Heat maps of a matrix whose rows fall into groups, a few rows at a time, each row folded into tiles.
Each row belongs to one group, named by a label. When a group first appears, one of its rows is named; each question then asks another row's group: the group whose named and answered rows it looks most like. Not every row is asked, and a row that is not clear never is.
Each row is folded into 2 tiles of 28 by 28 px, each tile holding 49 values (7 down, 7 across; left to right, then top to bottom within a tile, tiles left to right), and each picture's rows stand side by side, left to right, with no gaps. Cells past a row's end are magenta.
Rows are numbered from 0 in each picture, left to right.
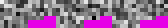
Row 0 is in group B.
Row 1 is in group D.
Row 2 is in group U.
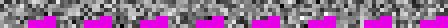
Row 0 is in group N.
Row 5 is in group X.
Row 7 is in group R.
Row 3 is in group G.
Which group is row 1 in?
N
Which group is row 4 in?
G
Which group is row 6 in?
U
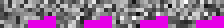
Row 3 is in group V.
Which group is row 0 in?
U
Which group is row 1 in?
N
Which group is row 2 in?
X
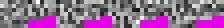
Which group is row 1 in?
D
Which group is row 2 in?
D
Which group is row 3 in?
D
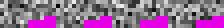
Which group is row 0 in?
D
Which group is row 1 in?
V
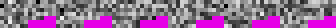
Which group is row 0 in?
G
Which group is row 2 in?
N
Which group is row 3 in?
U
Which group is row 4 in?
V
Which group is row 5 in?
D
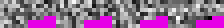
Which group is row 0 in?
R
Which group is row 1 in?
U
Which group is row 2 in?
R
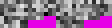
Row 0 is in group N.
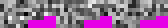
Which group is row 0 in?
X
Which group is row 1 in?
D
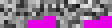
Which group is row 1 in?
U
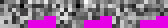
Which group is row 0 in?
D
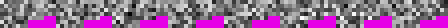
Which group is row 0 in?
N
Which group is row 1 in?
R
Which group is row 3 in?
R
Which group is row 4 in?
N
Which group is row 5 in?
X
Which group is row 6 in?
G
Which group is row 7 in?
R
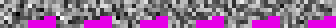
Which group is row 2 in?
U
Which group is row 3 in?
R
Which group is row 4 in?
U
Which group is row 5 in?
V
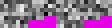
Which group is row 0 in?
N
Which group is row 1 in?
V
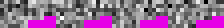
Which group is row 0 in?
D
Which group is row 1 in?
X
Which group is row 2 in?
U
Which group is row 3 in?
X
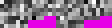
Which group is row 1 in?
B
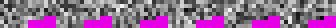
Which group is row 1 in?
D
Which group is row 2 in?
B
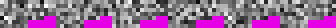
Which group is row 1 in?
V
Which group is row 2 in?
R
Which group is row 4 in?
G
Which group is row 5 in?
U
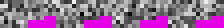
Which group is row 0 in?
D
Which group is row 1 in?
B
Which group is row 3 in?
N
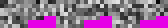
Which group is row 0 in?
G
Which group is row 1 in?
D
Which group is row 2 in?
R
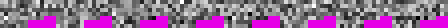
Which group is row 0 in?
X
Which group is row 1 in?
U
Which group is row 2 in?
G
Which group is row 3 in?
N
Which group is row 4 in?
B
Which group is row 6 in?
R
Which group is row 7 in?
N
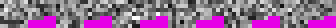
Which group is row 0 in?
V
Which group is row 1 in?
U
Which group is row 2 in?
X
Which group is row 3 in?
R
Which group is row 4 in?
R
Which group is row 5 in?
V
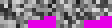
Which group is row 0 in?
U
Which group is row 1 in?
R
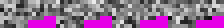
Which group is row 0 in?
X
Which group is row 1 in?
N
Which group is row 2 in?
G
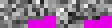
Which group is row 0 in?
B
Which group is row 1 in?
G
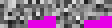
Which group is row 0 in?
V
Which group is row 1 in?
V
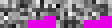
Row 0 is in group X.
